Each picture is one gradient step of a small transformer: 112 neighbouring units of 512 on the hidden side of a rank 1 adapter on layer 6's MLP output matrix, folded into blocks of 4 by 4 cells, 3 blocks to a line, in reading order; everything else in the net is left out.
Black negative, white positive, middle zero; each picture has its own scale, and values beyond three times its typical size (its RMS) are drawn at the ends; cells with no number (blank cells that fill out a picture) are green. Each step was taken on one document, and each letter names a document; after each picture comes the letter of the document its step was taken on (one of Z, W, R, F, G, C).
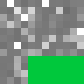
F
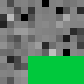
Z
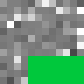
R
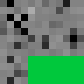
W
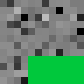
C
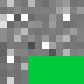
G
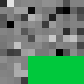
F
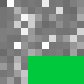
F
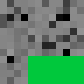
G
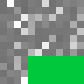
C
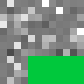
R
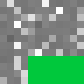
C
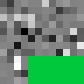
R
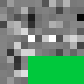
R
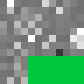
R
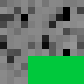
G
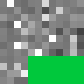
C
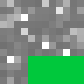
Z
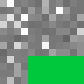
W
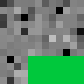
W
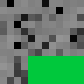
W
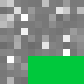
Z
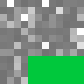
F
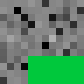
G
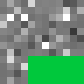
G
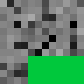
C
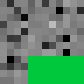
Z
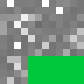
W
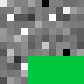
Z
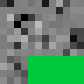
W
